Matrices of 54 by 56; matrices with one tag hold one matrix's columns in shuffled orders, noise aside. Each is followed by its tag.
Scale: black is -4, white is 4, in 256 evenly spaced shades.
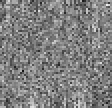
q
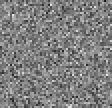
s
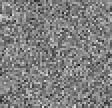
s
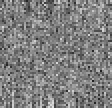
q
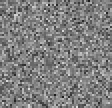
s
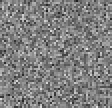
s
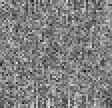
q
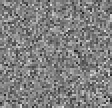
s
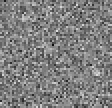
s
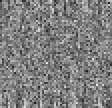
q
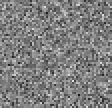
s
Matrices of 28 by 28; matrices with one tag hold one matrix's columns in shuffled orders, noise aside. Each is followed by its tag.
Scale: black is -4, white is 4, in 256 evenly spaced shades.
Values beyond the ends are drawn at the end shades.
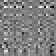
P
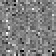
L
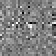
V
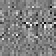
V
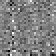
L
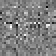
V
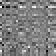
P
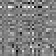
P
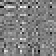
P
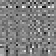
P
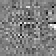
V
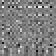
P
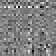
P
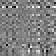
P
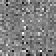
L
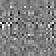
V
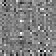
L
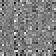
L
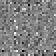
L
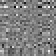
P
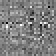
V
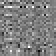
P
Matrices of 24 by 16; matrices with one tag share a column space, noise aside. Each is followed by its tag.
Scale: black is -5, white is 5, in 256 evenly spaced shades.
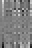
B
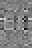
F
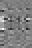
F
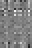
B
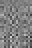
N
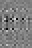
F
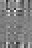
B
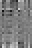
B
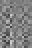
N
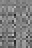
N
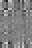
B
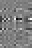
F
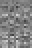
N
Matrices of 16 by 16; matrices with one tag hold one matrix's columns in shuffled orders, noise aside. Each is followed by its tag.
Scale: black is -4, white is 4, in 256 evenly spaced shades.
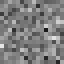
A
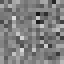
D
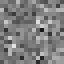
A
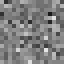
D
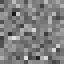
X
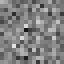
A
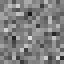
X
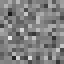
X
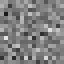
X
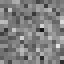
A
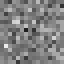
A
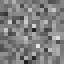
A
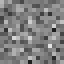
A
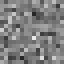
X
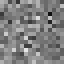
D
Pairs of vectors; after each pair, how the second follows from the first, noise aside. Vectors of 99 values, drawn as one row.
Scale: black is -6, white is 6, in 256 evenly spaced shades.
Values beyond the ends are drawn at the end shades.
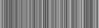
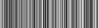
scaled up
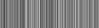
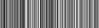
scaled up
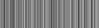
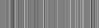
partly zeroed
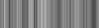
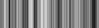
scaled up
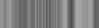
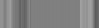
partly zeroed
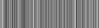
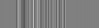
partly zeroed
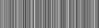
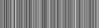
wrapped around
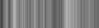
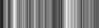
scaled up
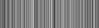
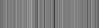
partly zeroed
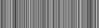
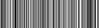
scaled up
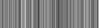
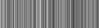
wrapped around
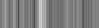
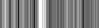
scaled up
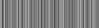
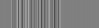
partly zeroed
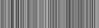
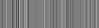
partly zeroed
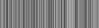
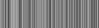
wrapped around
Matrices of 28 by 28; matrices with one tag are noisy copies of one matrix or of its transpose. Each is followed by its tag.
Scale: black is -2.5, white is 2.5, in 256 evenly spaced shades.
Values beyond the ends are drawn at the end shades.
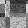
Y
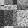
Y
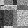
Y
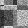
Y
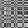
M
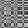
M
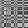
M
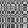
M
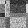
Y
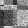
Y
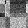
Y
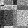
Y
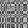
M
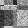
Y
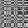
M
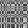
M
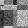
Y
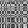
M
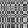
M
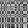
M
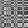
M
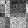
Y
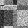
Y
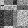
Y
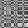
M
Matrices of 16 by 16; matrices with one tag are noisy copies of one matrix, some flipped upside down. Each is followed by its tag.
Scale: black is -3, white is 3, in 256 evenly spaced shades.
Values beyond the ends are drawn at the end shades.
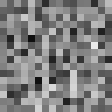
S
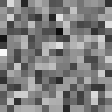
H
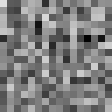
S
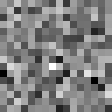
H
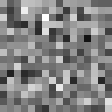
S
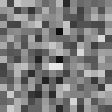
H
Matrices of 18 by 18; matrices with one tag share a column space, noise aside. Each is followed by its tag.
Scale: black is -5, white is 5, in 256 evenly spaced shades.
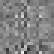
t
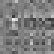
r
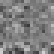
t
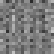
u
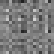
u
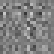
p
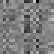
u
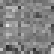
t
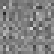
p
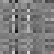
u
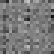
u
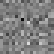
r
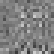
t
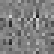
r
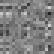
p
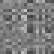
u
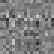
r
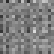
u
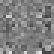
t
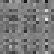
u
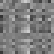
u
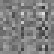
p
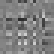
r
